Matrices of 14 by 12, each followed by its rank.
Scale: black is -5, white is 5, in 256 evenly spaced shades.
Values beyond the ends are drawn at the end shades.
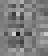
two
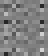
two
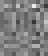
two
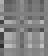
one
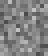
full rank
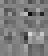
two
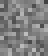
full rank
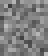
full rank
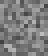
full rank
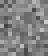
full rank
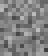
full rank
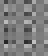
one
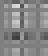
one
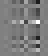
one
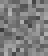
full rank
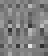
two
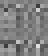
two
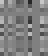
one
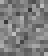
full rank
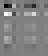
one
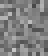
full rank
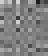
two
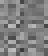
two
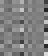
one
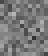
full rank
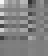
one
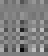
one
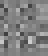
two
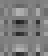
one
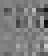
two
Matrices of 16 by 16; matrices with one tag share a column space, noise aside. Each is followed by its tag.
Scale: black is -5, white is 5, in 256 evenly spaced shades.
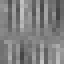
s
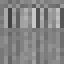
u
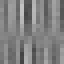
s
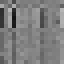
u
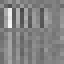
u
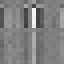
u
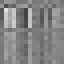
u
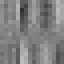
s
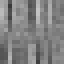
s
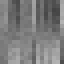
s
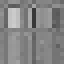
u
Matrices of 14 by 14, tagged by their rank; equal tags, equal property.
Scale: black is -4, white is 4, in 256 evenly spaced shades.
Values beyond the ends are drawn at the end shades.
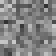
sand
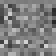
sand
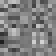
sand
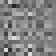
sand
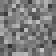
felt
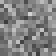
felt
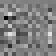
sand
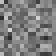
sand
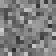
felt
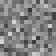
felt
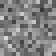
felt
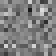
sand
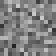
felt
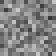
felt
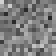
felt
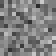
felt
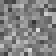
felt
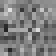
sand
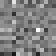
sand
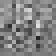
sand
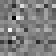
sand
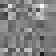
sand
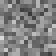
felt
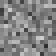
felt
